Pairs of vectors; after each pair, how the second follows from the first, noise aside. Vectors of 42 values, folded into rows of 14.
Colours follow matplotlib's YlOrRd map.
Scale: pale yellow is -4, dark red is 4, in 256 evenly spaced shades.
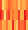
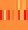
partly zeroed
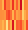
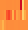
partly zeroed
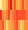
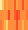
partly zeroed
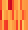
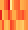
sign-scrambled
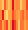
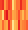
negated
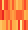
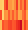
sign-scrambled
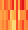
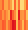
negated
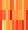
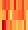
negated
